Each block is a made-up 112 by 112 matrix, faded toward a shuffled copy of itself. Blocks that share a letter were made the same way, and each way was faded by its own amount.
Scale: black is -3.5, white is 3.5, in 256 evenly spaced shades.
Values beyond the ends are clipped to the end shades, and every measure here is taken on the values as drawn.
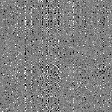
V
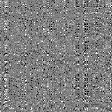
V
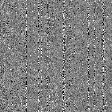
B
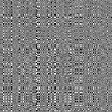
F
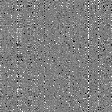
V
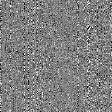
B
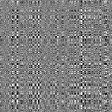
F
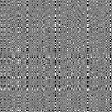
F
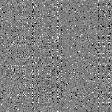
V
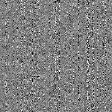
B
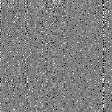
V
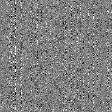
B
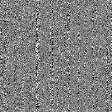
B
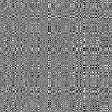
F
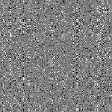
V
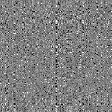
V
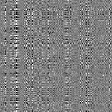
F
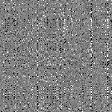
V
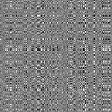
F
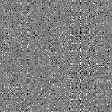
V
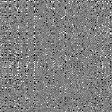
V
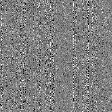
B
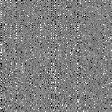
V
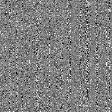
B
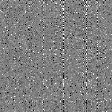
V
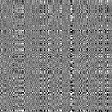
F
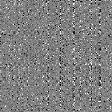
V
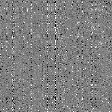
V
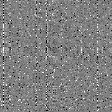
V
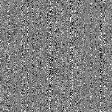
B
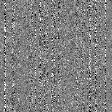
B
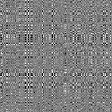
F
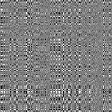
F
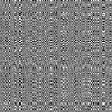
F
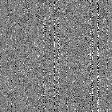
B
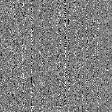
B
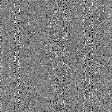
B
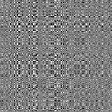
F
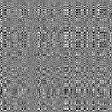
F
